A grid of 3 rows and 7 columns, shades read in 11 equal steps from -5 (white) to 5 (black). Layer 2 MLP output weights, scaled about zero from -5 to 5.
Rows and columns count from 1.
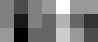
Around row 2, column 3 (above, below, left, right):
0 1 4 1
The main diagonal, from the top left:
0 4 1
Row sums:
-6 7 4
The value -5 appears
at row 1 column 5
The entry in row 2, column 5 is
-2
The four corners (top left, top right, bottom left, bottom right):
0 -1 -1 2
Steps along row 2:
up down up down up up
